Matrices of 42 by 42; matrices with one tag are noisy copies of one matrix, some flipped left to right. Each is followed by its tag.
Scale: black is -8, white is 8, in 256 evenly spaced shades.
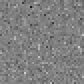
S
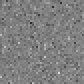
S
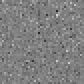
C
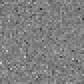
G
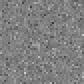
S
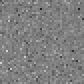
G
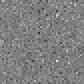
C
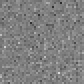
S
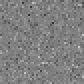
S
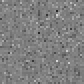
C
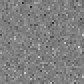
S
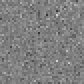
C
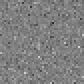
S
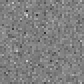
C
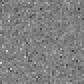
G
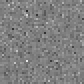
C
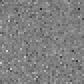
G
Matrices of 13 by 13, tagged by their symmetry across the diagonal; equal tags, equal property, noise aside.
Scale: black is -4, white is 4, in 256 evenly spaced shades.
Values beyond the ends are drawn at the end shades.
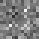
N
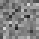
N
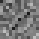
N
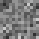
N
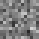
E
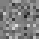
E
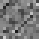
N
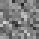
E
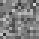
E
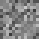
N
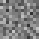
E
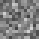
N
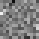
E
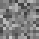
E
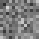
N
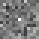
N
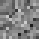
N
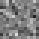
E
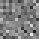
E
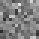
E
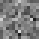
N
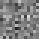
E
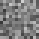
E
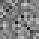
N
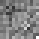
N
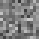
E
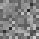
N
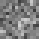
N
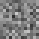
E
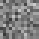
E
